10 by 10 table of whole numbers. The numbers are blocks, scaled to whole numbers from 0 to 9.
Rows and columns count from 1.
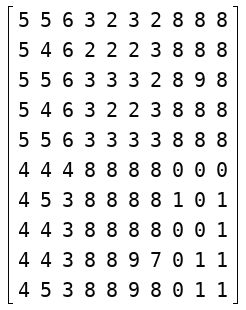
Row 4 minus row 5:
0 -1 0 0 -1 -1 0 0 0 0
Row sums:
50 48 52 49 52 44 46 44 45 47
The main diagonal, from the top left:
5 4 6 3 3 8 8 0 1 1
